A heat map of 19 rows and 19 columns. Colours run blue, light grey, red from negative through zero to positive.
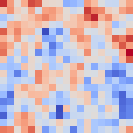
The bottom right is the ninth with the lowest average. Overall the values sit about 50% of the way up the scale. The values follow a bell shape. No single row or column stands out from its neighbours.
